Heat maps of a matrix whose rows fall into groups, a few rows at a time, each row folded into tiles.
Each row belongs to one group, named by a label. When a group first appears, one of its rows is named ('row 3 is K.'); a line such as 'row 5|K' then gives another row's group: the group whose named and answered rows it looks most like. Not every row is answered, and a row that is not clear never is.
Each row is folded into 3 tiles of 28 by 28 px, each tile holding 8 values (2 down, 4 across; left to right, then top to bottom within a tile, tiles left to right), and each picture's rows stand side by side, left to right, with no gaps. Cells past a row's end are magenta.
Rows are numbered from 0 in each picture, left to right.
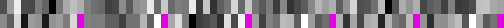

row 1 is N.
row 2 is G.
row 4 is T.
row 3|T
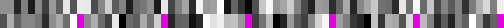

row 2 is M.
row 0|N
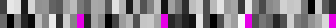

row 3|M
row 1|M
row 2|N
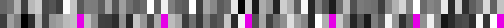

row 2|G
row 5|G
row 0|M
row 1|G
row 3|M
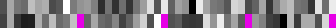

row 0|M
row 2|M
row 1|N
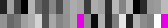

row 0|T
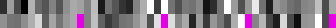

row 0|T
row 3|N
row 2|N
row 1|N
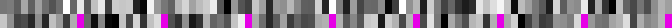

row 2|M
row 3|N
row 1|M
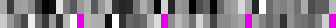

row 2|T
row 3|G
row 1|N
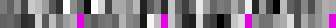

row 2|N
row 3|T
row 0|M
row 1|M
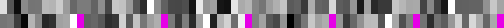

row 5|T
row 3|N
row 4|T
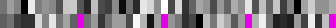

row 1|T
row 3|G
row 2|G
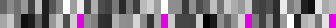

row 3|T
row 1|T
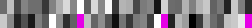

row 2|M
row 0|G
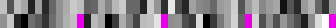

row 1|M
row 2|N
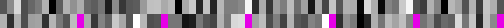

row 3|G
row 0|T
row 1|T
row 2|N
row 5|M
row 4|M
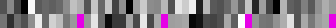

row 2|G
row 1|G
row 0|T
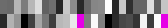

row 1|G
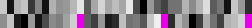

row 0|N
